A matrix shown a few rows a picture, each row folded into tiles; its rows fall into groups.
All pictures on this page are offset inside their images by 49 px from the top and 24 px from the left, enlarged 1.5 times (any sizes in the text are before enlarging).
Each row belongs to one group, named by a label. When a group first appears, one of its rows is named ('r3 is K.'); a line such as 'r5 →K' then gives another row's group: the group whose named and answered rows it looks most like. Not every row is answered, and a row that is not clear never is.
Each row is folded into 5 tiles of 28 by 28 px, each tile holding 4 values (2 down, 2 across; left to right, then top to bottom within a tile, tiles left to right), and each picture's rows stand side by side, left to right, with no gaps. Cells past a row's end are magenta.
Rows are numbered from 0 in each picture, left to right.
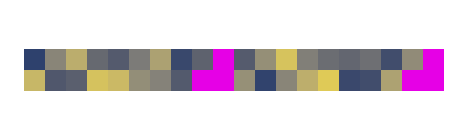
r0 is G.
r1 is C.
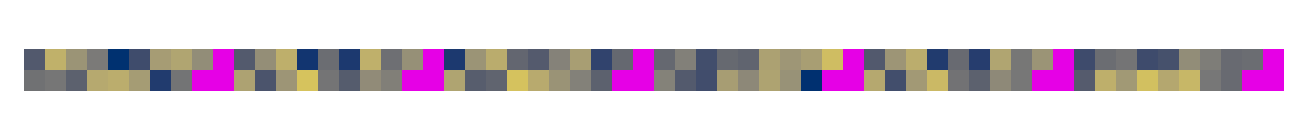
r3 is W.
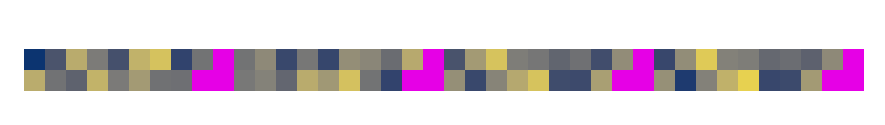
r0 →G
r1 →W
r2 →C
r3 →C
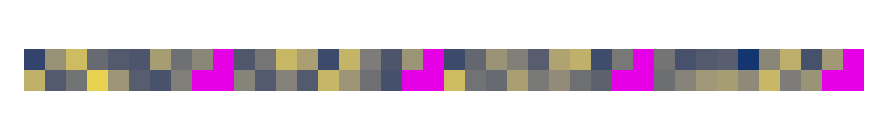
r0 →C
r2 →G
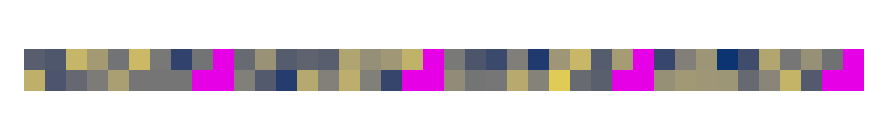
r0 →G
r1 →W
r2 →W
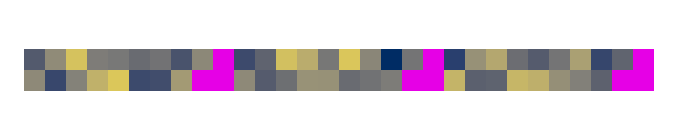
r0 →C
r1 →G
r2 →G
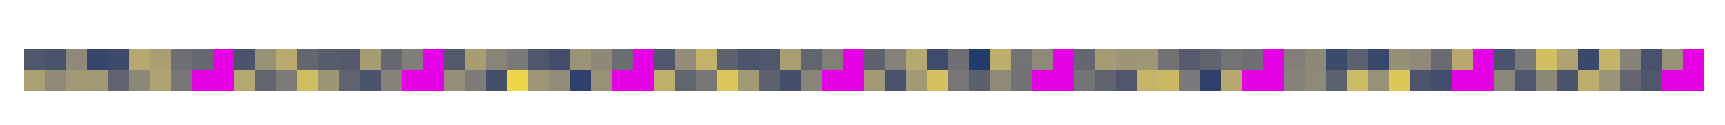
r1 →C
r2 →C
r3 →C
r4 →C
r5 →C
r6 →W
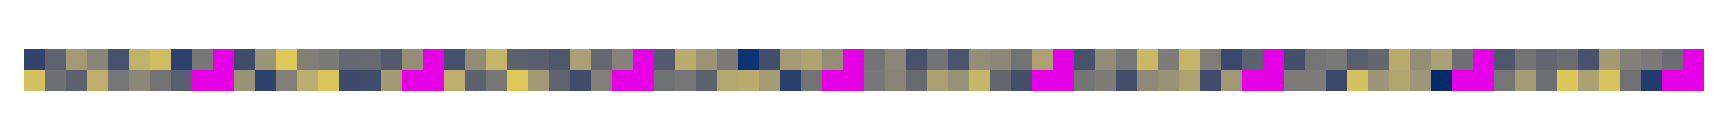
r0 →G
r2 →C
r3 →C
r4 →W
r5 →G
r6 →W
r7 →W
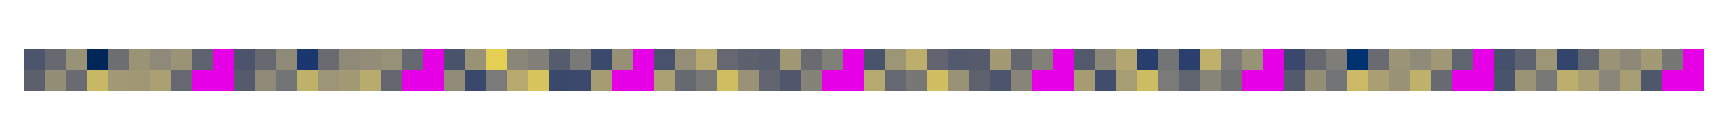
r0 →W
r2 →C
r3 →C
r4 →C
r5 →C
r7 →W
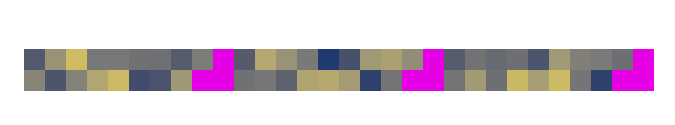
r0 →C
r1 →C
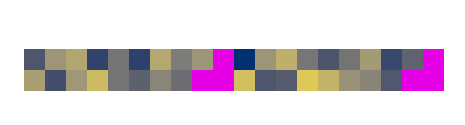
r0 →C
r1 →G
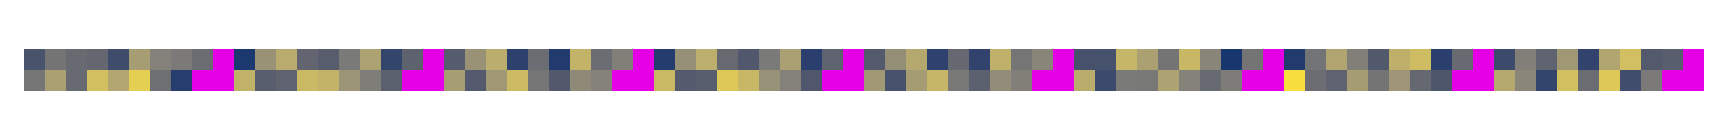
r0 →W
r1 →G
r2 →C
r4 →C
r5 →G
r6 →G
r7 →G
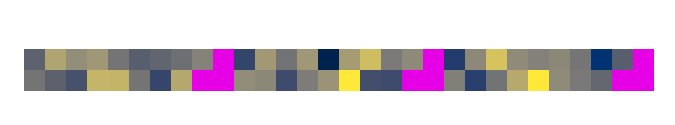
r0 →C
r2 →G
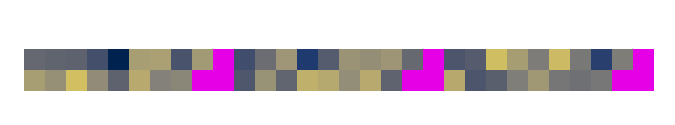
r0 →W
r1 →W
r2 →G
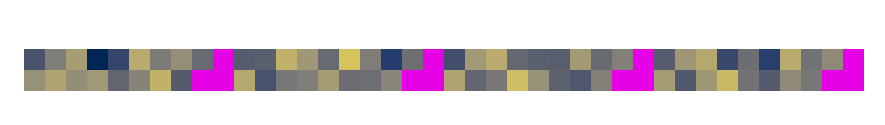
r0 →W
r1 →G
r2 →C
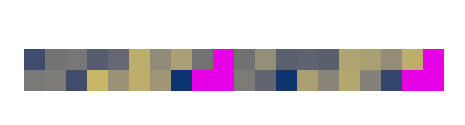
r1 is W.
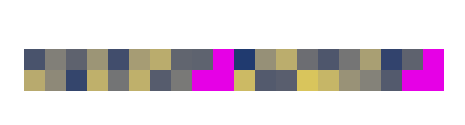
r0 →G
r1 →G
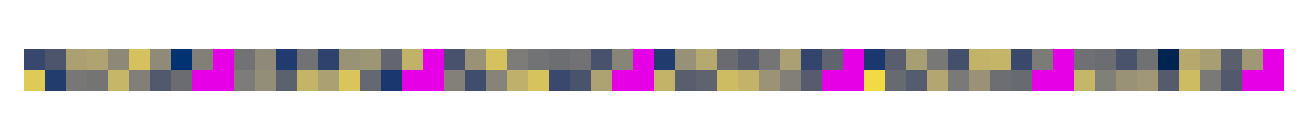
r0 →G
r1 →W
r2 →C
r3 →G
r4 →G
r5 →W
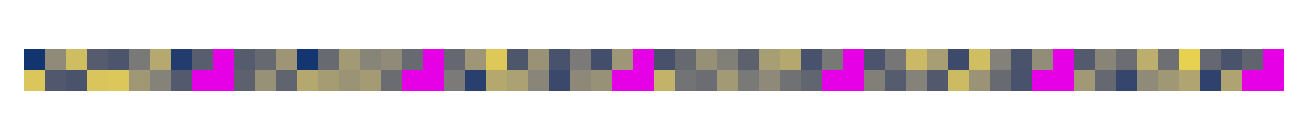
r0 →G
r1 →W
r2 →C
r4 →G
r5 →G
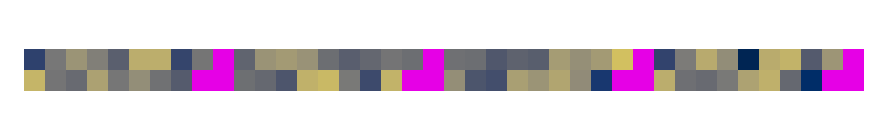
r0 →G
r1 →C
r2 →W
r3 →G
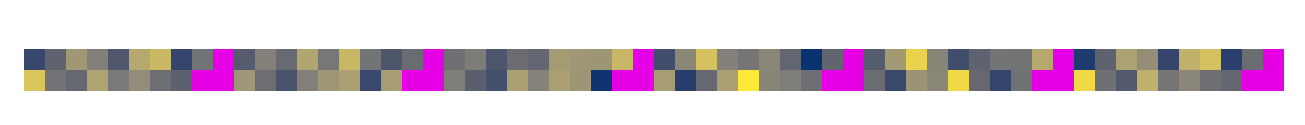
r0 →G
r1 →G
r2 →W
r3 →G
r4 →C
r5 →G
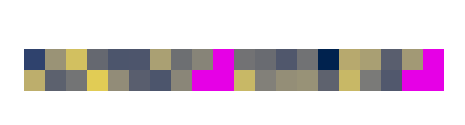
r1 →W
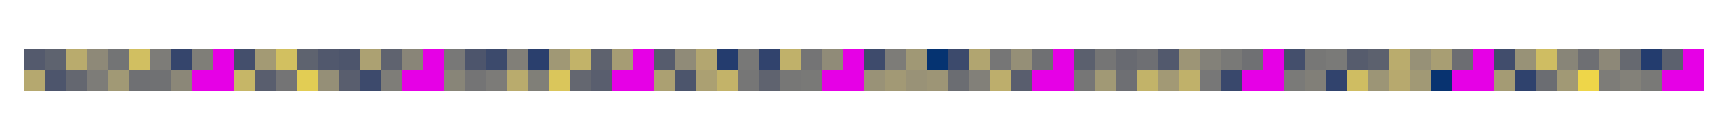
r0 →G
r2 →W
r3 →C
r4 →W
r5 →W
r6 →W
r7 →G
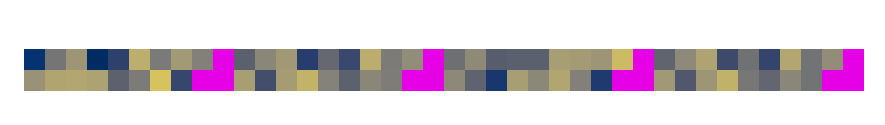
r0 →W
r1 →C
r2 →W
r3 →C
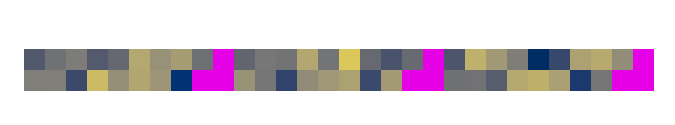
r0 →W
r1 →G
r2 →C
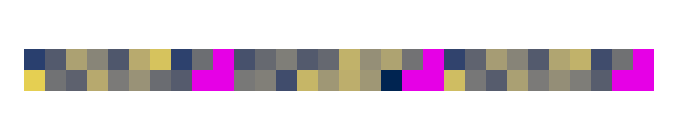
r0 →G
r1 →W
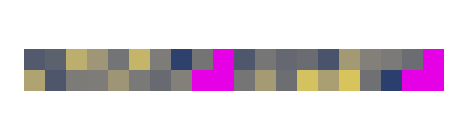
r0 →G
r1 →W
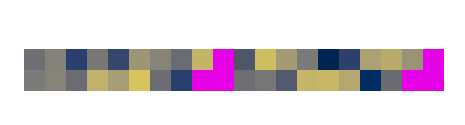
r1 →C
